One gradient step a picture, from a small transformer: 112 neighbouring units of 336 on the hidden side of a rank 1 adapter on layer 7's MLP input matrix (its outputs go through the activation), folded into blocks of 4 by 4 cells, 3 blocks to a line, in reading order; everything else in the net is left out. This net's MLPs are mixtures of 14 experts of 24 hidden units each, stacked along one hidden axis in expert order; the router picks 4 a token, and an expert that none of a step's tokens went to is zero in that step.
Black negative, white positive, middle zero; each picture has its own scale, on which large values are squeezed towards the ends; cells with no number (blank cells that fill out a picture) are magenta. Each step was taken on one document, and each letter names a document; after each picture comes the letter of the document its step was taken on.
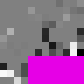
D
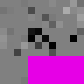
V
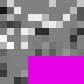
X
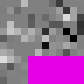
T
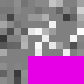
X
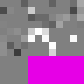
V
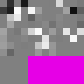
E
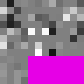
X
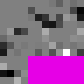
D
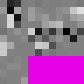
E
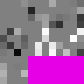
V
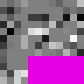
X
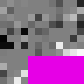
X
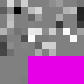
E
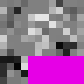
T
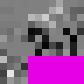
T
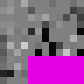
D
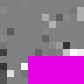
D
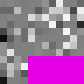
T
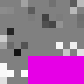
V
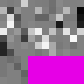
E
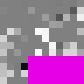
D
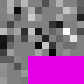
E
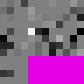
V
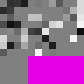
X
